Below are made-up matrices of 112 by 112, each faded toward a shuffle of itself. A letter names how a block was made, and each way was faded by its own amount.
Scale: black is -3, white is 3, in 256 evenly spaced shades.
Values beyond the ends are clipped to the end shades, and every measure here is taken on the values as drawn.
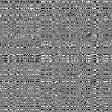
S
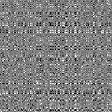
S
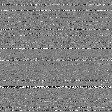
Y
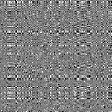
S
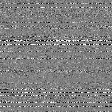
Y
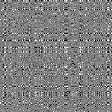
S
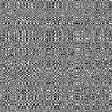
S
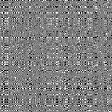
S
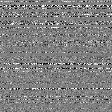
Y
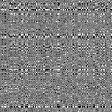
S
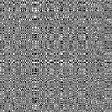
S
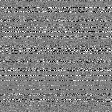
Y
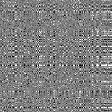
S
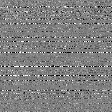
Y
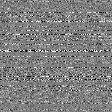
Y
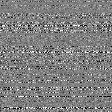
Y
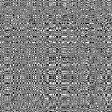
S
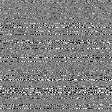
Y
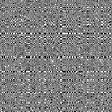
S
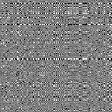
S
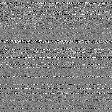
Y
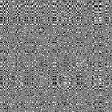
S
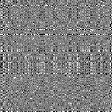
S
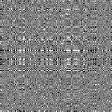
S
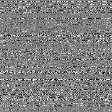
Y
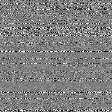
Y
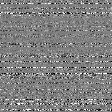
Y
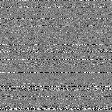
Y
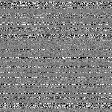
Y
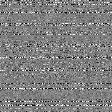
Y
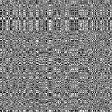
S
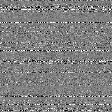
Y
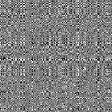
S
